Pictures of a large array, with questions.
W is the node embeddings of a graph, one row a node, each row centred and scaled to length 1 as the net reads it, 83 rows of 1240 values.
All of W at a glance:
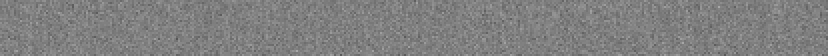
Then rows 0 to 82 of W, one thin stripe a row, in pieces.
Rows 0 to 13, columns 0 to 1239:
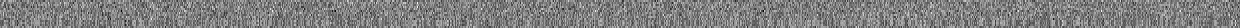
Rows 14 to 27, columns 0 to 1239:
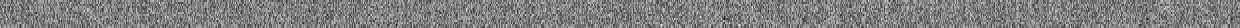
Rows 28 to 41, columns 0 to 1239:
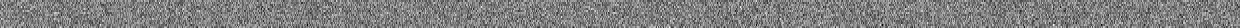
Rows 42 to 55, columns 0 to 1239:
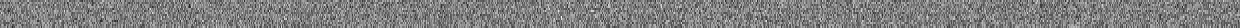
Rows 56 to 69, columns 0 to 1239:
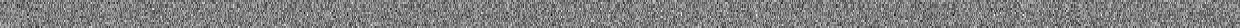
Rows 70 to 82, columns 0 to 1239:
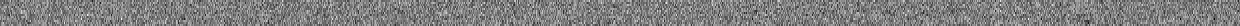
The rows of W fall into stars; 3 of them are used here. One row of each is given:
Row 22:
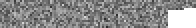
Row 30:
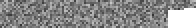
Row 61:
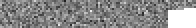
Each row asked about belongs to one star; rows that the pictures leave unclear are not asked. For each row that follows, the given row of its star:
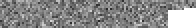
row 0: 61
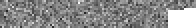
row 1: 22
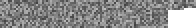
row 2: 30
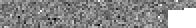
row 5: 61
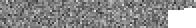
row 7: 30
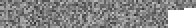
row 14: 30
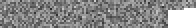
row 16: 61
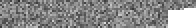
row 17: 30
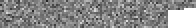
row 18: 30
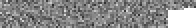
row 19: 30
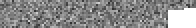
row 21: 61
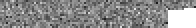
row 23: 22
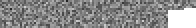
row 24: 30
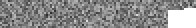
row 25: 22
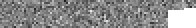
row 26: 61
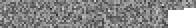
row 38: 61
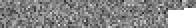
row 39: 61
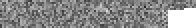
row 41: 22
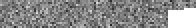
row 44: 61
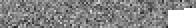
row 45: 61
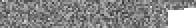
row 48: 22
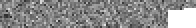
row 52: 22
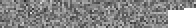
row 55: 22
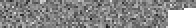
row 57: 22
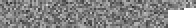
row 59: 61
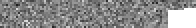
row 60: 22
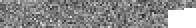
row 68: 61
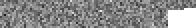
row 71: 22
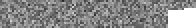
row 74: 22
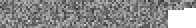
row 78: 61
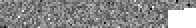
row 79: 61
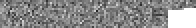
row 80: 30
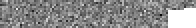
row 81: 30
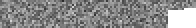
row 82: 22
